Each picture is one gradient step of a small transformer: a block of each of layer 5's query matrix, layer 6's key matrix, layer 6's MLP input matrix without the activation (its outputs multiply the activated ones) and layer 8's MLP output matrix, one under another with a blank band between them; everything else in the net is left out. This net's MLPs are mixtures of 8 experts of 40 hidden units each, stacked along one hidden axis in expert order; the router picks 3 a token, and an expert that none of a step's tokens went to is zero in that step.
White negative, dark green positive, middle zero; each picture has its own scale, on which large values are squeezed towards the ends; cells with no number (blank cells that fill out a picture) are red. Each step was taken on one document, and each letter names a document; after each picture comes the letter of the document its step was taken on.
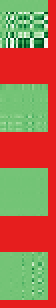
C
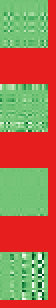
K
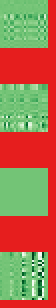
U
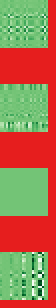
U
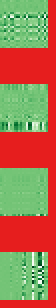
C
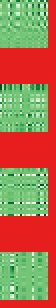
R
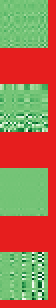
K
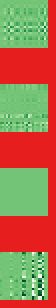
U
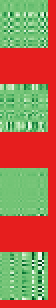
K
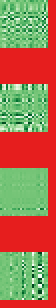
C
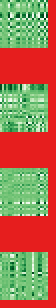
R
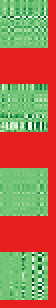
C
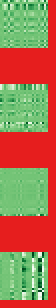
K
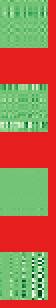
U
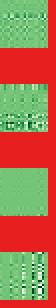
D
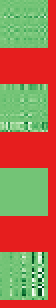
U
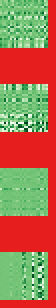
C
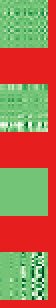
U
